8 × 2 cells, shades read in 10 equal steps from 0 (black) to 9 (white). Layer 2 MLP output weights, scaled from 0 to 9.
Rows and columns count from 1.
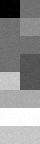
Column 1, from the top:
0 4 4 4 7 6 9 7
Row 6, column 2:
6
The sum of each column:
41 41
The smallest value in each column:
0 3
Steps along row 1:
up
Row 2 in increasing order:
4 5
